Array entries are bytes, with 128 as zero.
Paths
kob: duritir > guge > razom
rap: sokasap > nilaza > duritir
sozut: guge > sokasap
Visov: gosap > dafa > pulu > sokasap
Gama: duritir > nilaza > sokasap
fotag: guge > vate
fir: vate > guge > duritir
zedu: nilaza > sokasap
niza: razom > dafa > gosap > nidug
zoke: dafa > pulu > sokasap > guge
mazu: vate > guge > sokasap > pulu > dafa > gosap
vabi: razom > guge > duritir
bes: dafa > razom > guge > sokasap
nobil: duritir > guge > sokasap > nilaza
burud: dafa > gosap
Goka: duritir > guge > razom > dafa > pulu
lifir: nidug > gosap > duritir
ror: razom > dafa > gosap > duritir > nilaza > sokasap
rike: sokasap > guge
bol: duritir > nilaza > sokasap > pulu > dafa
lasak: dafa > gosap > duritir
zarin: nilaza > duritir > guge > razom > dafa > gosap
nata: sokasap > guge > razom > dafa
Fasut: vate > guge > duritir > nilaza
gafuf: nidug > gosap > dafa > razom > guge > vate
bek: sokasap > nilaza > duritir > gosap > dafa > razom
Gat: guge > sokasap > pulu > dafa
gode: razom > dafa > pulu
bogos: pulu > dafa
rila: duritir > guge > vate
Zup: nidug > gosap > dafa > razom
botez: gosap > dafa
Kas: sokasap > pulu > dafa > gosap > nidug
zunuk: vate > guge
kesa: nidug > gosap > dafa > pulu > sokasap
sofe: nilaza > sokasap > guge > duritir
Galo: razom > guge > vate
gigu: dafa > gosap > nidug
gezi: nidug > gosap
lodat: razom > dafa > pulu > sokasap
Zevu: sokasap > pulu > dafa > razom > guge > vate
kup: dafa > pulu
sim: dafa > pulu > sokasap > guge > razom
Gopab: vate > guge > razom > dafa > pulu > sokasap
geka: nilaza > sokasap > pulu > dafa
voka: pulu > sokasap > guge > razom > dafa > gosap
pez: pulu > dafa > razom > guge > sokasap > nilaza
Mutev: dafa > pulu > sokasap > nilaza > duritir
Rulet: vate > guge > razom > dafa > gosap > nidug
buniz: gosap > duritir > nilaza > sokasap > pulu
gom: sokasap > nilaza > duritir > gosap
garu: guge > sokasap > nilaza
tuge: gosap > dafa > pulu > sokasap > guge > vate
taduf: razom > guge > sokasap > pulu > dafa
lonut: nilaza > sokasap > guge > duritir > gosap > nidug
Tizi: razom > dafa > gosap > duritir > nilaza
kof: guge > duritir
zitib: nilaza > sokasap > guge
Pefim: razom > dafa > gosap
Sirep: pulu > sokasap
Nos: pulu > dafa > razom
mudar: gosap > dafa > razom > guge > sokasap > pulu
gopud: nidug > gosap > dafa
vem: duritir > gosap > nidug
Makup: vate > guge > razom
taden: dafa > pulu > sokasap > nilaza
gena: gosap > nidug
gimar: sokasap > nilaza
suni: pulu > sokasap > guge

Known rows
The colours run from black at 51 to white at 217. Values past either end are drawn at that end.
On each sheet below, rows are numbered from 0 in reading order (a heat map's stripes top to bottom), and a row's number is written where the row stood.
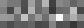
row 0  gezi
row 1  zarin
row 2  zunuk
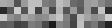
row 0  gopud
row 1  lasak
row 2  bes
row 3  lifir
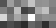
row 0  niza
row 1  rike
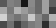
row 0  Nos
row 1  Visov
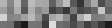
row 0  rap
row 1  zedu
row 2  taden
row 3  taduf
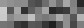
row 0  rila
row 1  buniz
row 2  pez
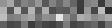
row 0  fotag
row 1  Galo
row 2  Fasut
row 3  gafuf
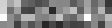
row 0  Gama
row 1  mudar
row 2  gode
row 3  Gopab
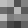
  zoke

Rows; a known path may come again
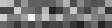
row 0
Gat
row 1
Rulet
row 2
taduf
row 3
mudar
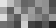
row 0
sozut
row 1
Pefim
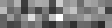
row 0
zarin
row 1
nobil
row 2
rike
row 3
zitib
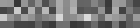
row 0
gopud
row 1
Galo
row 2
rap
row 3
Fasut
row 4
burud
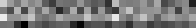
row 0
bol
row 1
sim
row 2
botez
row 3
mazu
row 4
nata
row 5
gom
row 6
voka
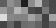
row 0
Nos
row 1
taden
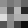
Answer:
fir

